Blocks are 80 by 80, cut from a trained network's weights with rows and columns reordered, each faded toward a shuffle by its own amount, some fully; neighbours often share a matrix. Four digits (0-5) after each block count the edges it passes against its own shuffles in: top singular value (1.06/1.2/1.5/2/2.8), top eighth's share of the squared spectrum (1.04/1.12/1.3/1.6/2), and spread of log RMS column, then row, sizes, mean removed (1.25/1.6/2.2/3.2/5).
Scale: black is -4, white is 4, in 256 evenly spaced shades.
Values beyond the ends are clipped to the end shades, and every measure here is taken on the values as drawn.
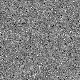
0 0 0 0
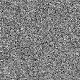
2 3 0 1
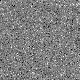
1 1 0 0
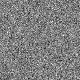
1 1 0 0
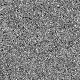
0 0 0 0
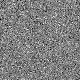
0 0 0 0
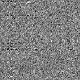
3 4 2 2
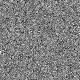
0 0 0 0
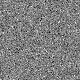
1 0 0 0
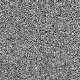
2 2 1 1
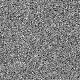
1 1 0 0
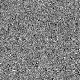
2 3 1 1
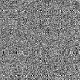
3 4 2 2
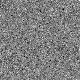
1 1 0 0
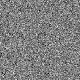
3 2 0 1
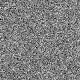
1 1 0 0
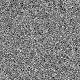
2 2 0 1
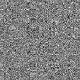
3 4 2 2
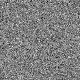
1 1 0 0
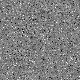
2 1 0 0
